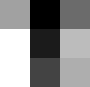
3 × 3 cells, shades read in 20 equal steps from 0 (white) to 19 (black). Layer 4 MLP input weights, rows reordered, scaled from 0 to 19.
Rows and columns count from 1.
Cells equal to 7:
1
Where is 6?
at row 3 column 3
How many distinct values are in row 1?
3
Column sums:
7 50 22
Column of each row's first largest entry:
2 2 2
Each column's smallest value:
0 14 5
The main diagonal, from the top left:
7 17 6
